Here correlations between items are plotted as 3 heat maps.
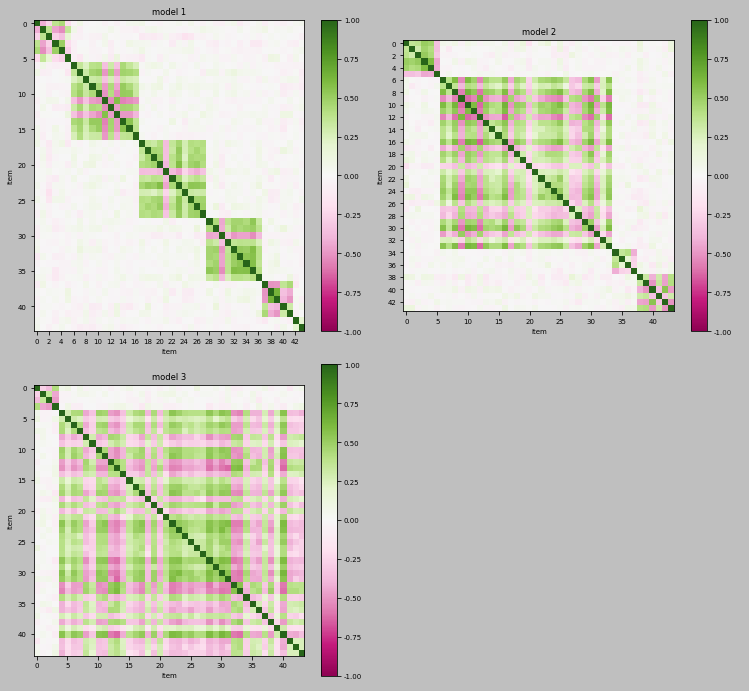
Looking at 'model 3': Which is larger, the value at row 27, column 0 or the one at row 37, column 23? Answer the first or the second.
the second
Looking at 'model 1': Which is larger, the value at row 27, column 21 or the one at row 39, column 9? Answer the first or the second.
the second
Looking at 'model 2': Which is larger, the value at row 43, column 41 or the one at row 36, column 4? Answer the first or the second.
the first
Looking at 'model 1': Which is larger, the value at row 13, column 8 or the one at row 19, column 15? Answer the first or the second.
the second
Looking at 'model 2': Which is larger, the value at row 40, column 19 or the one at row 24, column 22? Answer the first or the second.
the second
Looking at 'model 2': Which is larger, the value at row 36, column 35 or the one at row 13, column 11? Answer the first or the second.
the second
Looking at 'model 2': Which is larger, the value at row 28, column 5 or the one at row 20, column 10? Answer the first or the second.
the first
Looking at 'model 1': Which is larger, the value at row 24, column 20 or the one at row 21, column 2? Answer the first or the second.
the first
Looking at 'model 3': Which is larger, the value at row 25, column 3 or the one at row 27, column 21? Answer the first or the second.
the second
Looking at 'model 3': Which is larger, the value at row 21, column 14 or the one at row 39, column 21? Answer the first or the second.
the second
